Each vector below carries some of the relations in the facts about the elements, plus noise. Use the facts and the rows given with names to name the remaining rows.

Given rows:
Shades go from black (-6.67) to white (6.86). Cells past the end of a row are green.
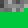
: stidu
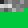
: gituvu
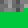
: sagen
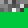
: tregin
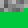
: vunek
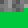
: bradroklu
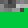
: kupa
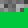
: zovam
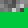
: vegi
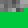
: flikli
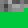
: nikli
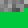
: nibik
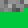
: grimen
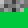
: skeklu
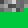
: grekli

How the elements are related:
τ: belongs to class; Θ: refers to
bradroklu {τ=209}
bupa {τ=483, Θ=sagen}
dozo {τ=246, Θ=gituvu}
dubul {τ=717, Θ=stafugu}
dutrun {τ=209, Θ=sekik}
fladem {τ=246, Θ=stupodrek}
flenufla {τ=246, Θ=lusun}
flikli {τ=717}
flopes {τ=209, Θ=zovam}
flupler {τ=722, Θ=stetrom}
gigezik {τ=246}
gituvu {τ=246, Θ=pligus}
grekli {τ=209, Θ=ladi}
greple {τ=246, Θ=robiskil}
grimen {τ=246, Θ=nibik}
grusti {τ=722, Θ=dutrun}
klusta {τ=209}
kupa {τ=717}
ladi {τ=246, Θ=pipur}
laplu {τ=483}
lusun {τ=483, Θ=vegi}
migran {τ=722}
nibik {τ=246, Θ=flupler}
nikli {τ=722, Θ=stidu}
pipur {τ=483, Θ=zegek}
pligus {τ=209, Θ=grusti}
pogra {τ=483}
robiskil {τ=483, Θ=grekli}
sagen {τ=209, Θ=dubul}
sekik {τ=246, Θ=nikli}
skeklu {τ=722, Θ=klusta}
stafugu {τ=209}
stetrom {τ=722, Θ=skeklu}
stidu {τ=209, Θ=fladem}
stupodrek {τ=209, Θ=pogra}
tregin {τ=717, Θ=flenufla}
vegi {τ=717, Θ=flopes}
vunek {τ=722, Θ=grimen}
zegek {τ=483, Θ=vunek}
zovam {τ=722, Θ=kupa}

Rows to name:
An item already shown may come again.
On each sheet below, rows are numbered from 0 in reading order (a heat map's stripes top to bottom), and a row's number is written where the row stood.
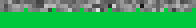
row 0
nikli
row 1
kupa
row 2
laplu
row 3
greple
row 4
grusti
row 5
stupodrek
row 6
sekik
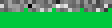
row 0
grusti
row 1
pogra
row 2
dozo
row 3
tregin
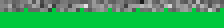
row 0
gigezik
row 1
flenufla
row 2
flopes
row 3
grusti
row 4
flopes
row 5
pligus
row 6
grusti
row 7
lusun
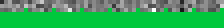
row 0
dutrun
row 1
grekli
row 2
bupa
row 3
migran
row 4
fladem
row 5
robiskil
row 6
klusta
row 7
stafugu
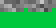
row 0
laplu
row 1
ladi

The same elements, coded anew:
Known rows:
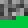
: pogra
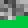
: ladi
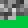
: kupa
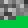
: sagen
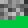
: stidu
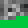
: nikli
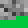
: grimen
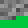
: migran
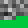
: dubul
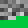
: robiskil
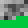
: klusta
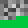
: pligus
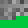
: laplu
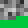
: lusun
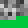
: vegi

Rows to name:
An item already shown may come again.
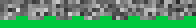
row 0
sekik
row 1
flenufla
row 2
stupodrek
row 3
grusti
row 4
bupa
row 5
lusun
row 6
fladem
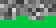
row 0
zovam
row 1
grusti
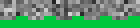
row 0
tregin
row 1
dutrun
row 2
stupodrek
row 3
gigezik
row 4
vunek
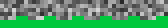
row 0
kupa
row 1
greple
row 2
flopes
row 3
lusun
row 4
fladem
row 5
grekli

